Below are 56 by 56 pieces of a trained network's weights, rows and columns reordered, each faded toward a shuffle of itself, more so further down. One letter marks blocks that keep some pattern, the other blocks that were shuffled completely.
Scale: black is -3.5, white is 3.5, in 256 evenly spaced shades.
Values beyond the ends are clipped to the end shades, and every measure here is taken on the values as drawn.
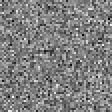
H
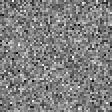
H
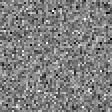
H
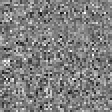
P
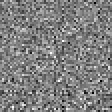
P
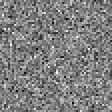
H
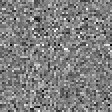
P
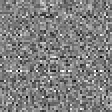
P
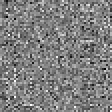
P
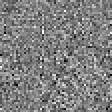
P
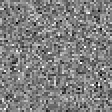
H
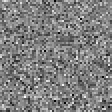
H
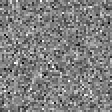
H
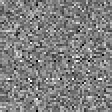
P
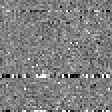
P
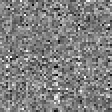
P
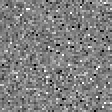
H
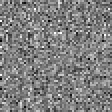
P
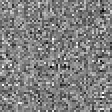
P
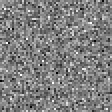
H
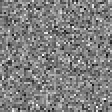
H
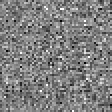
P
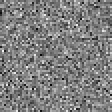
H
